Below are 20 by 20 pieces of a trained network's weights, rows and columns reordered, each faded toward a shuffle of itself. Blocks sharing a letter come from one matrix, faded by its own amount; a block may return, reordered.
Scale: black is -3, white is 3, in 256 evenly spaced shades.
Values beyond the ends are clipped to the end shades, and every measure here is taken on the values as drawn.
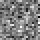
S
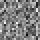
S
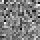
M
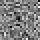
S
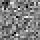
M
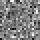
M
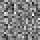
S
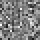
S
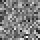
M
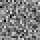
M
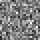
S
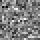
M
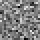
M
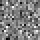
M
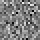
S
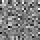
S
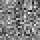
M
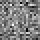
S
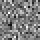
M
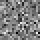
M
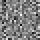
S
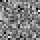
M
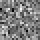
M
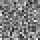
S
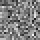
M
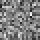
S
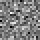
M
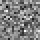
S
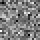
M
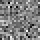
S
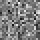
S
